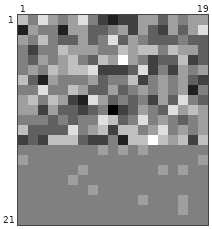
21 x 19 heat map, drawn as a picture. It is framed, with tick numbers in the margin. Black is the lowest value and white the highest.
Neither half mirrors the other. No row or column stands out. On average the colour sits 50% of the way up the scale. The bottom part is calmer, past a seam about 60% of the way down. There are no regular stripes. There is no overall slope. The bottom left is the smoothest part.
